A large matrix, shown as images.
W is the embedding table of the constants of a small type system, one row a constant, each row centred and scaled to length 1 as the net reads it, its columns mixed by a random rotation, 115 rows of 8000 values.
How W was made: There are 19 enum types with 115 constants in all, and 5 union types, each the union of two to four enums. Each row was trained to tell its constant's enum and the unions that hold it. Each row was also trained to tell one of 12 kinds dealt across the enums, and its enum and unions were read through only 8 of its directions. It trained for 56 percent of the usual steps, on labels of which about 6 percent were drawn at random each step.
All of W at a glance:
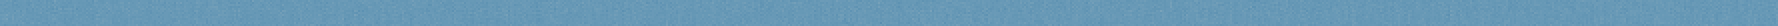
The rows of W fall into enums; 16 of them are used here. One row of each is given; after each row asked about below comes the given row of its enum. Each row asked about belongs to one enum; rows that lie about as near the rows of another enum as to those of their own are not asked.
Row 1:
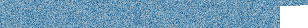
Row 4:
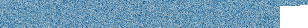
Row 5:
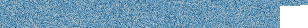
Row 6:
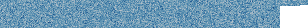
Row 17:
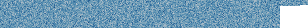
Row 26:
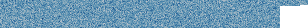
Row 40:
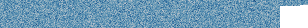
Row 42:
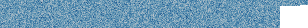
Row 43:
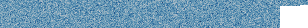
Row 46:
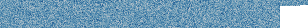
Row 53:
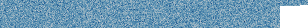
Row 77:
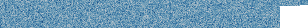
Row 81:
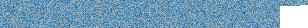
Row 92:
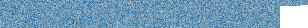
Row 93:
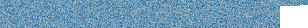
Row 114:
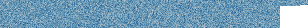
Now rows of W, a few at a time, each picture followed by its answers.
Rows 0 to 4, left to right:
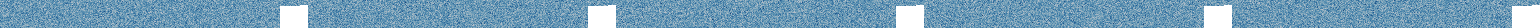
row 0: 53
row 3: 81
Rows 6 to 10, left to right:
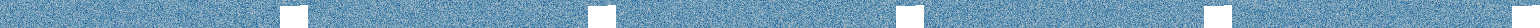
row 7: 26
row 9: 17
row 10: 1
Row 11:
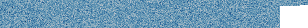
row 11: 77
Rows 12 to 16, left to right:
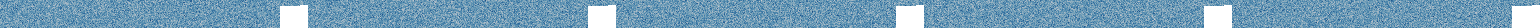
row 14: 6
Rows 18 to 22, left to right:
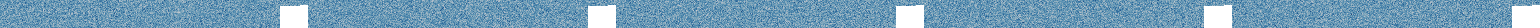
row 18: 93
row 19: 114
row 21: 53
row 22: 93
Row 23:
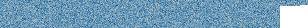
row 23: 114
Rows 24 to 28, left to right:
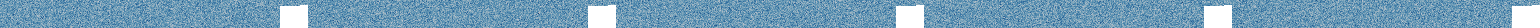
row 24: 81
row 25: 93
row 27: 1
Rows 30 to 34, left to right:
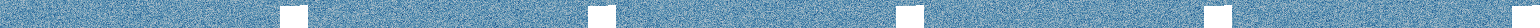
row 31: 26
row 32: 77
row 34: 46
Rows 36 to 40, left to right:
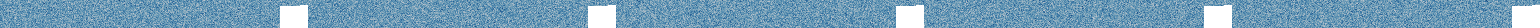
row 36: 77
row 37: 53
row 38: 26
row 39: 81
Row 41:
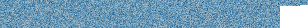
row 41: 5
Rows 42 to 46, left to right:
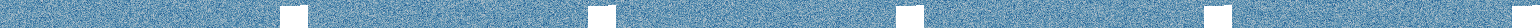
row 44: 77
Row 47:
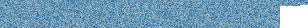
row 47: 5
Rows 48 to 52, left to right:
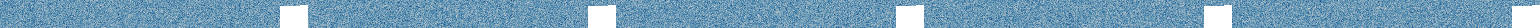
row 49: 46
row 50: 92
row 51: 81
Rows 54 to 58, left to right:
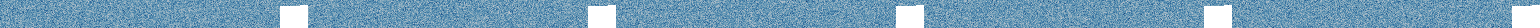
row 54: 46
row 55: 81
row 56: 42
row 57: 5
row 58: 93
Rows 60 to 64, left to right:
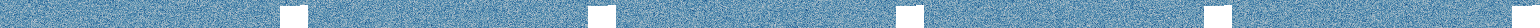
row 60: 114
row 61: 17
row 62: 42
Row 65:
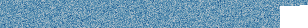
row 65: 4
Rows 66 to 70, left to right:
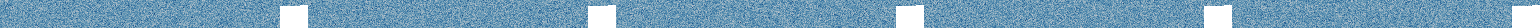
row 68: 92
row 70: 46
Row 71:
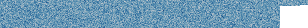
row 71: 1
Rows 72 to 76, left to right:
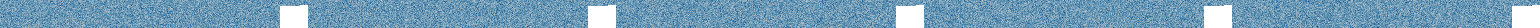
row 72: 5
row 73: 42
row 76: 46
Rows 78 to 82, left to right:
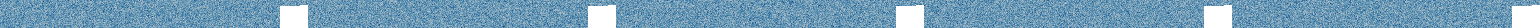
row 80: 92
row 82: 4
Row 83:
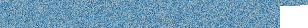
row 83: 92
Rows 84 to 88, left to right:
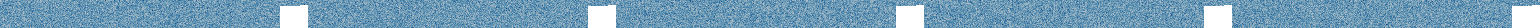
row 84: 77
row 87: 1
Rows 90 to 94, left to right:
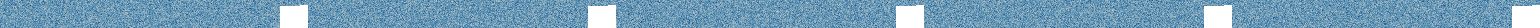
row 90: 53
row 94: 6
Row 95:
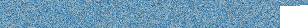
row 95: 46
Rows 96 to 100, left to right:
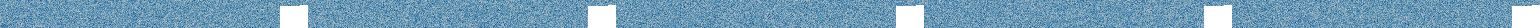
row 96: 114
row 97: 42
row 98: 114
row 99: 53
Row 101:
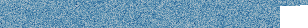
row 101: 1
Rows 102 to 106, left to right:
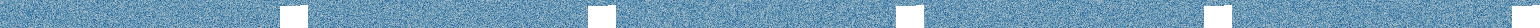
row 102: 1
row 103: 114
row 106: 43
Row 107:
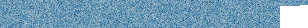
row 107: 42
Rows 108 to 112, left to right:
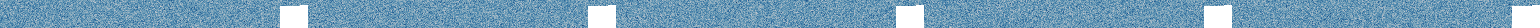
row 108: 53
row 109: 93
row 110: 26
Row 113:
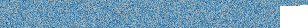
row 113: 93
